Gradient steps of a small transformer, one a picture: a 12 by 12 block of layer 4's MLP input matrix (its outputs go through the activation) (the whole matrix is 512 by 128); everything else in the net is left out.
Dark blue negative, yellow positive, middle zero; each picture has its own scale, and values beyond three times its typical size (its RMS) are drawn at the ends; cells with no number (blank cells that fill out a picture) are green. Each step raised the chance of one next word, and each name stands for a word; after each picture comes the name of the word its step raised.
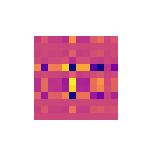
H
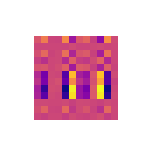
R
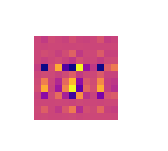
H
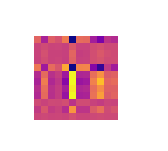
R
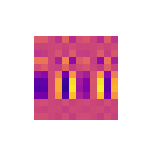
R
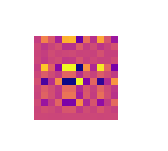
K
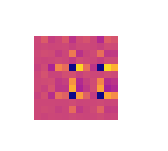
H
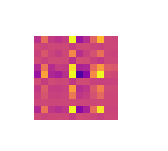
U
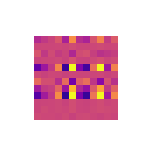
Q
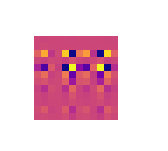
Q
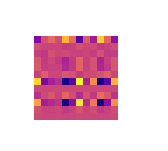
K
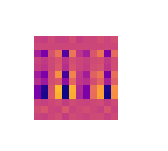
U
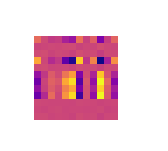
R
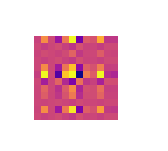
U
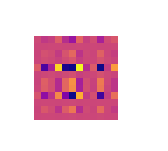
H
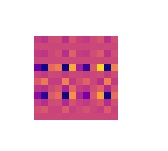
K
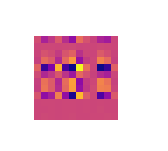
H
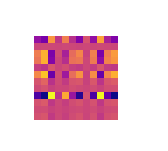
Q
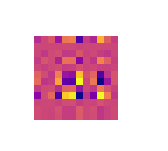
Q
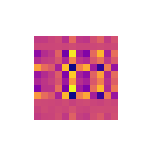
H
